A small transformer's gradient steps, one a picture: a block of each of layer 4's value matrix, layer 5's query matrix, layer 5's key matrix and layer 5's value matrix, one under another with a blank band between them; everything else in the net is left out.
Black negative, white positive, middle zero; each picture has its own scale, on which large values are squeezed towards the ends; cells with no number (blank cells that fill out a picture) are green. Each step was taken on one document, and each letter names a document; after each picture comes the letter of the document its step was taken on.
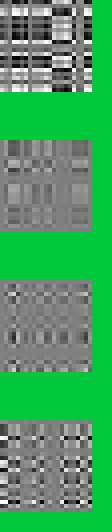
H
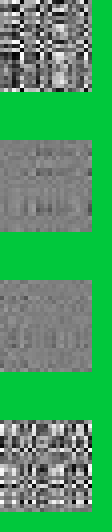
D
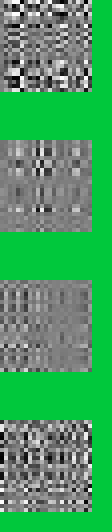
D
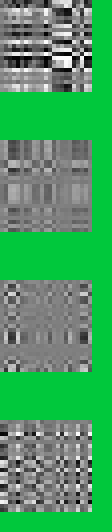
H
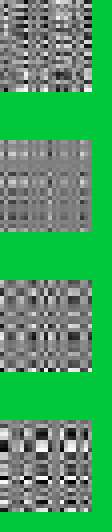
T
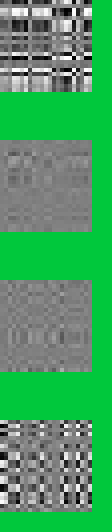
H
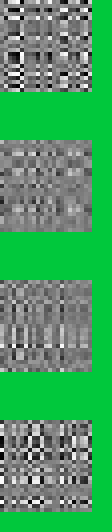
D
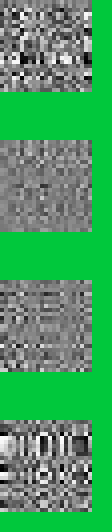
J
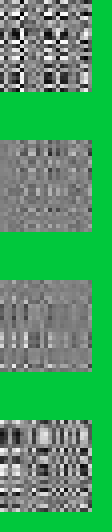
D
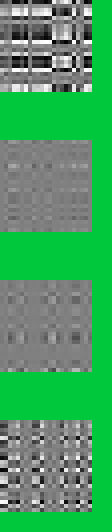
H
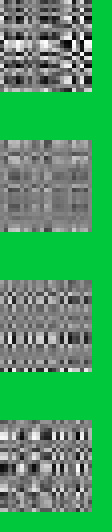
H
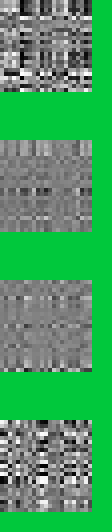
J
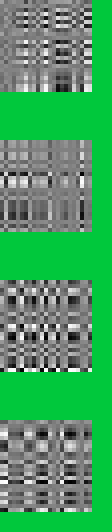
T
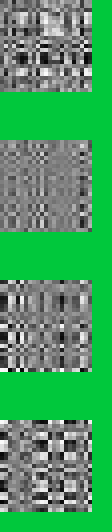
J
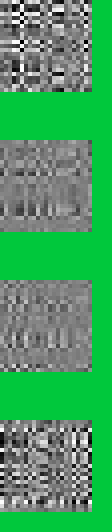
D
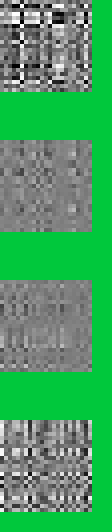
D
